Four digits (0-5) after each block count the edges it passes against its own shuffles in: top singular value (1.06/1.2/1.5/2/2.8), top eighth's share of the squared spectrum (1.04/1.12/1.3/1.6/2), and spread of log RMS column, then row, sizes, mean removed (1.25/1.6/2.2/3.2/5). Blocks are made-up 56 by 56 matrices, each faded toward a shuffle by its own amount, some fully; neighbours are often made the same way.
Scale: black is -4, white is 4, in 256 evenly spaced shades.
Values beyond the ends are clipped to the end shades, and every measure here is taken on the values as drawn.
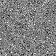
0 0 0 0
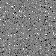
2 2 1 0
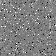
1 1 0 0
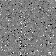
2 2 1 0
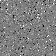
0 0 0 0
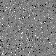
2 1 0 0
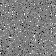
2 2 1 0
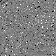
2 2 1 0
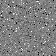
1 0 0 0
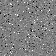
0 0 0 0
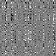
4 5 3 2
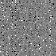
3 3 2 1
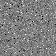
0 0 0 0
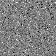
0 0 0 0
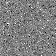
0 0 0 0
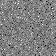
0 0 0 0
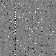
3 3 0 0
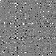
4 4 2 2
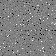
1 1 0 0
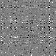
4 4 2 2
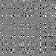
4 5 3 3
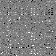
3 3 1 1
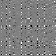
4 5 3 3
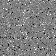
1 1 0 1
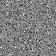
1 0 0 0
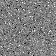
1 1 0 0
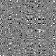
4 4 2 2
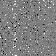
3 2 1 0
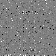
3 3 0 1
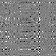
4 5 2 3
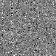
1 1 2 0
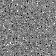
0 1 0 0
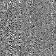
1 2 3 0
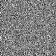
3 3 1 1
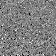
1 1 0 2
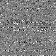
1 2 0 3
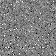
0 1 0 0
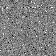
1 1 0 1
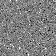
0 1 0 0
